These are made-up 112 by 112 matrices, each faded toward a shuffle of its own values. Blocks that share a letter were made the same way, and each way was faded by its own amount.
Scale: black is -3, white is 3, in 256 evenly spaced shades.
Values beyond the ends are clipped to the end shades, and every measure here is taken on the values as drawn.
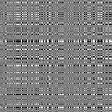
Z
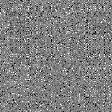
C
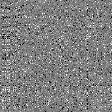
C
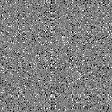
C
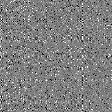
C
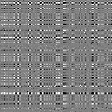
Z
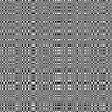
Z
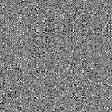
C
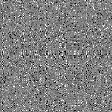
C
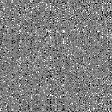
C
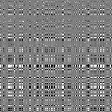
Z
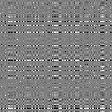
Z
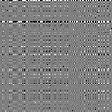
Z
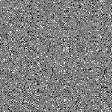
C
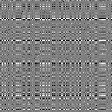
Z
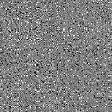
C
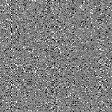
C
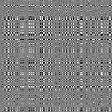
Z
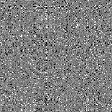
C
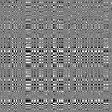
Z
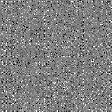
C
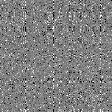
C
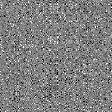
C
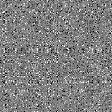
C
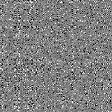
C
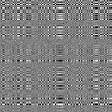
Z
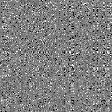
C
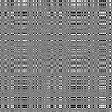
Z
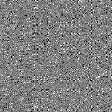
C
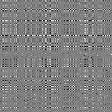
Z
